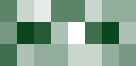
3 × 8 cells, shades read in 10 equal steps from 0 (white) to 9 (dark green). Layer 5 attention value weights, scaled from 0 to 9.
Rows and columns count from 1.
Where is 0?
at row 2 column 5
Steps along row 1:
down down up same down up same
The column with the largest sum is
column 1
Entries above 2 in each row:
5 7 6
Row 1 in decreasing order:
6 6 6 4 4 2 2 1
